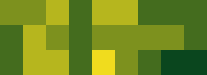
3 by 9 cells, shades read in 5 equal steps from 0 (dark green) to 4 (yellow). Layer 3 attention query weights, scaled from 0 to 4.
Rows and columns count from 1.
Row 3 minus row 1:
-1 1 0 0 1 -1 0 -1 -1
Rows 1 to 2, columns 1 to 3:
2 2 3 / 1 3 2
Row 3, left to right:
1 3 3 1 4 2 1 0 0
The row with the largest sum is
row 1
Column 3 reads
3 2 3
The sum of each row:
17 16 15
